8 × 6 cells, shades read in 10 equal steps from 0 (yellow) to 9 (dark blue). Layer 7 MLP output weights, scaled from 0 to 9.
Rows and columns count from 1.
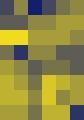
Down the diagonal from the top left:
7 6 3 4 5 3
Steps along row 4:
up down same up same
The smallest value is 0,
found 2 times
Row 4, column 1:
5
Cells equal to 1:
2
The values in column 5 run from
2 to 6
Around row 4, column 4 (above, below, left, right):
3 5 4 6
